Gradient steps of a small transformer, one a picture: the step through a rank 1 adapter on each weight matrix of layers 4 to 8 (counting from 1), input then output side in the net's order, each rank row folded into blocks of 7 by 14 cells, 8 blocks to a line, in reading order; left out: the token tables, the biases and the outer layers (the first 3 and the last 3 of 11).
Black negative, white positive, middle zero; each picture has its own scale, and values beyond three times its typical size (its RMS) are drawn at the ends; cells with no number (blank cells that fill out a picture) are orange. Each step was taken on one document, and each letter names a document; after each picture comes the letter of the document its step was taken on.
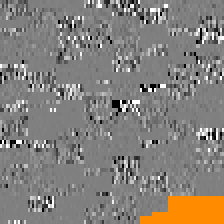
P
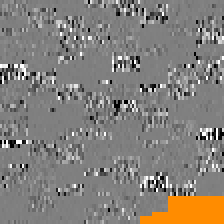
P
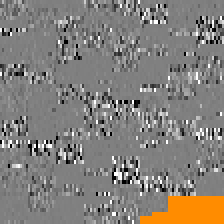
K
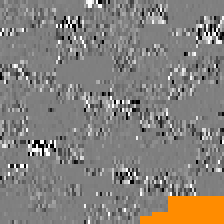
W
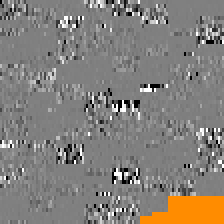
K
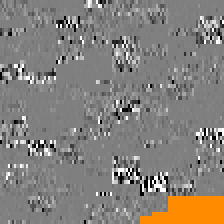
W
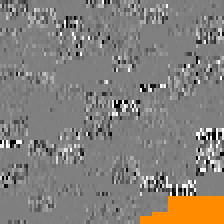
P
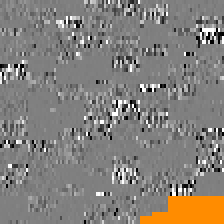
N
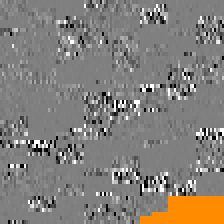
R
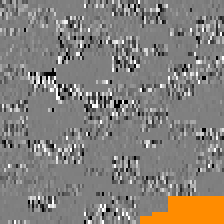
N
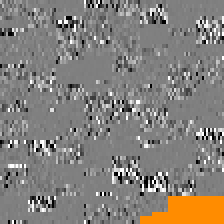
R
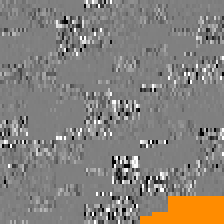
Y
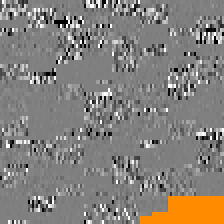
N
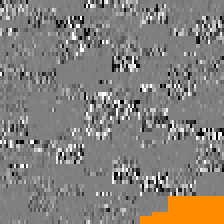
N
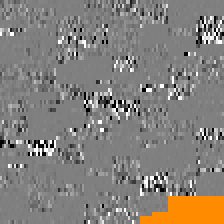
W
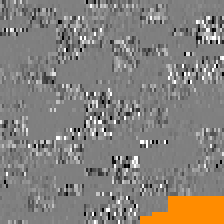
Y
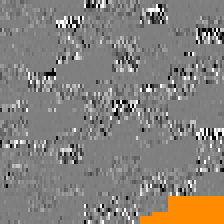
R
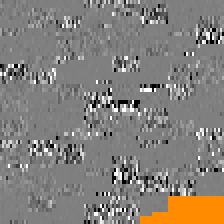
K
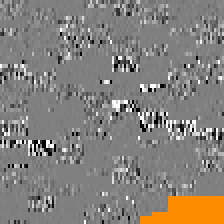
P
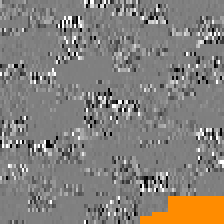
K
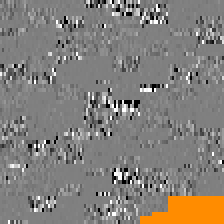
K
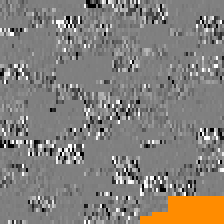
W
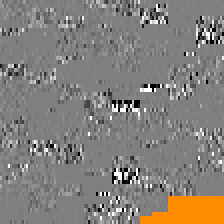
K
